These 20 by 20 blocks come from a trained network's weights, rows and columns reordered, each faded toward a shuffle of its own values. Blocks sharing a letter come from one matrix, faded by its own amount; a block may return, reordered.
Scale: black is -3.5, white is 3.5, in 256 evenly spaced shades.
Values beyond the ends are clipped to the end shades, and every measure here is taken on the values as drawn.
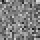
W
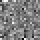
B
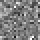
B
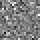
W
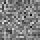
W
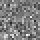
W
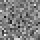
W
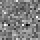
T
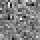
B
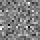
B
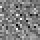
B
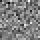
T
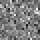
W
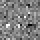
T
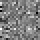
B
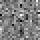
B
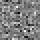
W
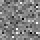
W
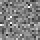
W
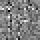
B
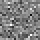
W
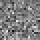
T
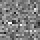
T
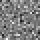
W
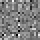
B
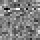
T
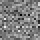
T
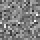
W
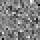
W
